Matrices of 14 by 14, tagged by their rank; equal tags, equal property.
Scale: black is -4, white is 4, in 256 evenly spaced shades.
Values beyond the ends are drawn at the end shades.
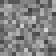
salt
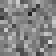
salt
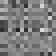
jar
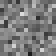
salt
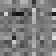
jar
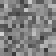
salt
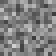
salt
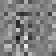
jar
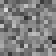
salt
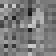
jar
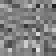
jar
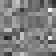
jar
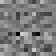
jar
